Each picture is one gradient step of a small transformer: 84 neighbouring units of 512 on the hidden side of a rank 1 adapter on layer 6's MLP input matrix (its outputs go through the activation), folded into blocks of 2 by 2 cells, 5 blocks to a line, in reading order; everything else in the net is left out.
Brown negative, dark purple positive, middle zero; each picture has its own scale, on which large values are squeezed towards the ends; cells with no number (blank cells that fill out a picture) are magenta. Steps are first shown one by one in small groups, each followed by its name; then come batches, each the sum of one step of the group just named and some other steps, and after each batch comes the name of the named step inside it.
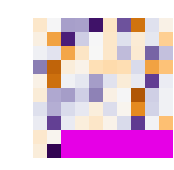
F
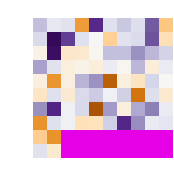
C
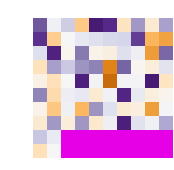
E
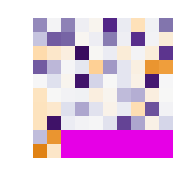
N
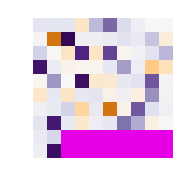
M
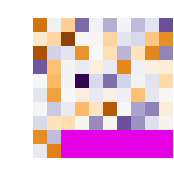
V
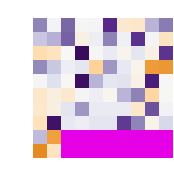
N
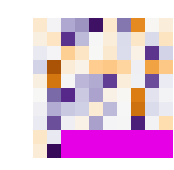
F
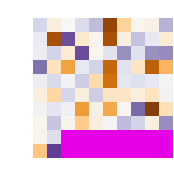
M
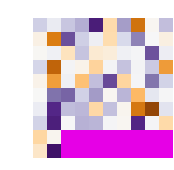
F
